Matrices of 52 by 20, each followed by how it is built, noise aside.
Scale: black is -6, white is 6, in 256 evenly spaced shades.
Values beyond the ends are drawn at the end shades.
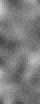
smooth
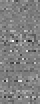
uneven rows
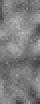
smooth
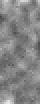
smooth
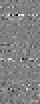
uneven rows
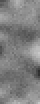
smooth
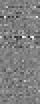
uneven rows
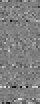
uneven rows
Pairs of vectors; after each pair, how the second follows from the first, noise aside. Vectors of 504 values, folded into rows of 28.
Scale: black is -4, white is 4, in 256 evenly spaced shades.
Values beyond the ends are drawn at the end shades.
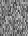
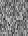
reversed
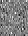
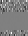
partly zeroed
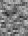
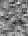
reversed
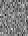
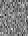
copied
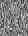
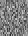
wrapped around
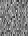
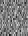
reversed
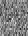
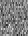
wrapped around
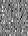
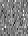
wrapped around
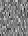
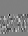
partly zeroed
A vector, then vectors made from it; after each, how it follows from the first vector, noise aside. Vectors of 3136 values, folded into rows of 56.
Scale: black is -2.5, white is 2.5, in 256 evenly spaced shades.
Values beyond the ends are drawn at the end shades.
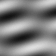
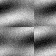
wrapped around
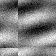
wrapped around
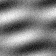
negated
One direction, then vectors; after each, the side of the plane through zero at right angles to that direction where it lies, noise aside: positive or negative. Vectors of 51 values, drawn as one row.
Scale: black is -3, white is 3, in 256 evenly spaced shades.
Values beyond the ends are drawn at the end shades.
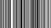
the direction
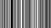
negative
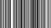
positive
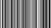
negative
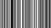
negative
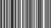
negative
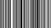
positive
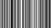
negative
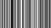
negative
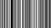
negative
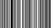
negative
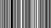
negative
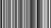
positive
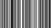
negative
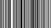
positive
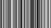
positive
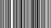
positive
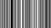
negative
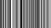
positive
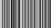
negative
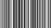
positive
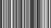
positive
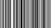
positive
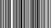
positive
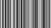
positive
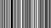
negative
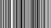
positive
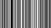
negative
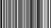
positive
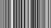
positive
